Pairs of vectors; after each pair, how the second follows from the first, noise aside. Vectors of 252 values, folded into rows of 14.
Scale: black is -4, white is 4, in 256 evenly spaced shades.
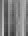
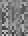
sign-scrambled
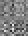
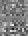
sign-scrambled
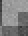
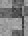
wrapped around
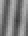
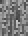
sign-scrambled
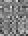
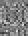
wrapped around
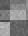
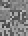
sign-scrambled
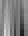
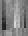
wrapped around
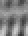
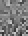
sign-scrambled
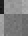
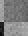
wrapped around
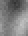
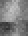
wrapped around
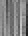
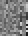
sign-scrambled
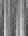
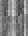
wrapped around
